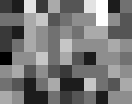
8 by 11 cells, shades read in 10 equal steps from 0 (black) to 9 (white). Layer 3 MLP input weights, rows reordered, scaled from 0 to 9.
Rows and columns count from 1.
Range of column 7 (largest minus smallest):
4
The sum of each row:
47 55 45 54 45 47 40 37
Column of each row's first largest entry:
9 9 3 6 4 2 8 1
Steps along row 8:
down down same up down up up down up same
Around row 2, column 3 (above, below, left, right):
8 6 4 7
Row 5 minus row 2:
-4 1 -1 0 1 2 -2 -4 -4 0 1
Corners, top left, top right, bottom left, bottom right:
2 4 6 5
